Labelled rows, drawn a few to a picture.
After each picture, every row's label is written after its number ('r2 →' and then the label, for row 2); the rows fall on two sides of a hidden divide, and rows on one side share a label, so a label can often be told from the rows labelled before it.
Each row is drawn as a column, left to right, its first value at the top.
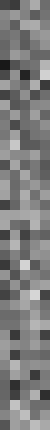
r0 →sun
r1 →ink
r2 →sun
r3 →sun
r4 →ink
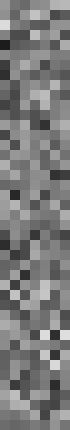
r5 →sun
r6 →sun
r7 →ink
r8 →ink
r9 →sun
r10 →ink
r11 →sun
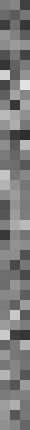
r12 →sun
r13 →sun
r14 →ink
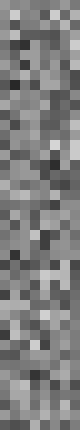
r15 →ink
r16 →sun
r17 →sun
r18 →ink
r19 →sun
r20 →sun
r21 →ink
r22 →ink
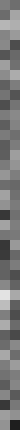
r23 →sun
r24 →ink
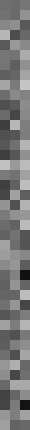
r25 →ink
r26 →ink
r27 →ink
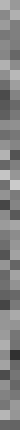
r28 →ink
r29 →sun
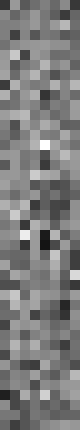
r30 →ink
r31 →sun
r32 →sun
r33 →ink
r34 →sun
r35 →ink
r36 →ink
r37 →sun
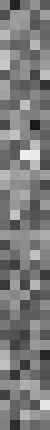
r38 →ink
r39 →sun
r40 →ink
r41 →ink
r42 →ink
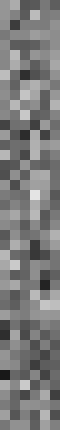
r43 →ink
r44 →ink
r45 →ink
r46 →sun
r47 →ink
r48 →ink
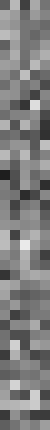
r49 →ink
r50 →ink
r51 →ink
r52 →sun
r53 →ink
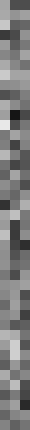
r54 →ink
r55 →sun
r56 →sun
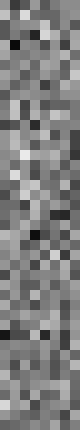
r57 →ink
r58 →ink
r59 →ink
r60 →sun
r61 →ink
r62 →ink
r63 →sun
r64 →ink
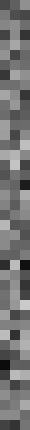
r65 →sun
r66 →ink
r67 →sun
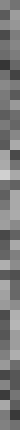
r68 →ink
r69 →sun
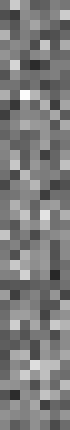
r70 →ink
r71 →ink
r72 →sun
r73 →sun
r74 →sun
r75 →sun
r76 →ink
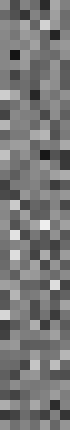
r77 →ink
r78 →ink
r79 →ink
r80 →sun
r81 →sun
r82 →sun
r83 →sun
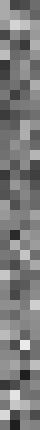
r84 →sun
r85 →sun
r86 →ink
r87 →ink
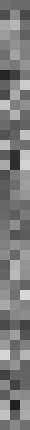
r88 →ink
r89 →sun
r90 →ink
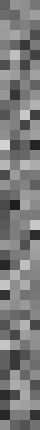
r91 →ink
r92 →ink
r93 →sun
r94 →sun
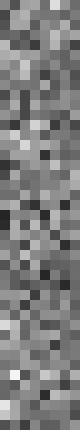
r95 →ink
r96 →sun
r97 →ink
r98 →ink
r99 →ink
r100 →sun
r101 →sun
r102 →sun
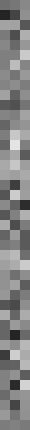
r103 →ink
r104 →ink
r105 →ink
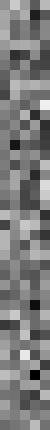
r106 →ink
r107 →sun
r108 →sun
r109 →ink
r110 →sun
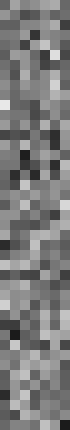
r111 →ink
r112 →ink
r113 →sun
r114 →ink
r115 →sun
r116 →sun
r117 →sun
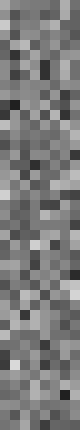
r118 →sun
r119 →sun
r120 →ink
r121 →sun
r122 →sun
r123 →sun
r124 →ink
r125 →ink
